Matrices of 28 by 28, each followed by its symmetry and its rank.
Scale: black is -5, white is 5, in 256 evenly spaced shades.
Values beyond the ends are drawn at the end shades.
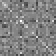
symmetric, rank five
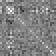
symmetric, rank five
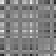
symmetric, rank one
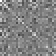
symmetric, rank five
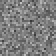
neither, full rank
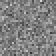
neither, full rank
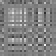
symmetric, rank two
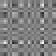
symmetric, rank one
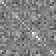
symmetric, rank five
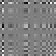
symmetric, rank one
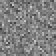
neither, full rank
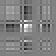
symmetric, rank one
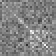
symmetric, rank five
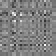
symmetric, rank two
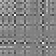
symmetric, rank two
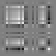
symmetric, rank one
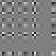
symmetric, rank one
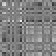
symmetric, rank two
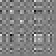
symmetric, rank two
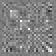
symmetric, rank five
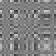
symmetric, rank two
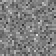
neither, full rank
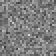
neither, full rank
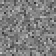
neither, full rank
